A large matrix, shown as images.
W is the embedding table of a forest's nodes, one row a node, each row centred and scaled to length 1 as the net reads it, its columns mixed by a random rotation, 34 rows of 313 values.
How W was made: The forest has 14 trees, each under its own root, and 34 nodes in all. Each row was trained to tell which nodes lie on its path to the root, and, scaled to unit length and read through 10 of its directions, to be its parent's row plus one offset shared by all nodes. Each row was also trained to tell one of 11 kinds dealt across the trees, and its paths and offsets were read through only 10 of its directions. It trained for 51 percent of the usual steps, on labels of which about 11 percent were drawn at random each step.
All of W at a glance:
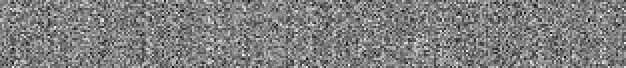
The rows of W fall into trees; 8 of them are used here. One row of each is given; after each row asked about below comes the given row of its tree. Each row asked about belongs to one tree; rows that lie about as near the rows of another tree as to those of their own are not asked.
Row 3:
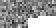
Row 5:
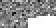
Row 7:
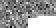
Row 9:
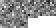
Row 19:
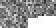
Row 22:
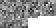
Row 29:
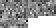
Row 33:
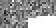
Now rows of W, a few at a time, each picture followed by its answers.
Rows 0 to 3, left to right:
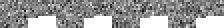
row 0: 29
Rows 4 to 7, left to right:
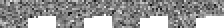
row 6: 19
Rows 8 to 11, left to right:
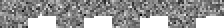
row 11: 3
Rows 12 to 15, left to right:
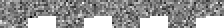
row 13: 7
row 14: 9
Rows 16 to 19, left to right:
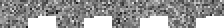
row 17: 3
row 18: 33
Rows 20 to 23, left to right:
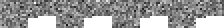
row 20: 19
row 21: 22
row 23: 9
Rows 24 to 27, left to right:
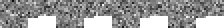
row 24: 19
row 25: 22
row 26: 7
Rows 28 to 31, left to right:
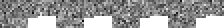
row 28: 22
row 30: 3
